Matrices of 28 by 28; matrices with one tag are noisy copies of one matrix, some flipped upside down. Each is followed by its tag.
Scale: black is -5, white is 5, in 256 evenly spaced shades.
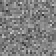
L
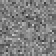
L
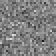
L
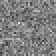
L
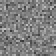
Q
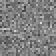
Q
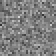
L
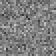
Q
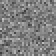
L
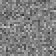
Q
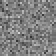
L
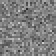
L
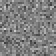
Q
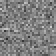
Q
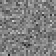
L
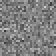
Q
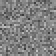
Q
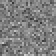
L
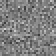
Q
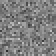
L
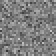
L
